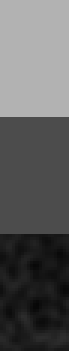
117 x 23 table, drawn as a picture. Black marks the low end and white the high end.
It is made of 3 by 1 panels. Panel 1,1: high, flat. Panel 2,1: low, flat. Panel 3,1: very low, blotchy, faint in contrast.
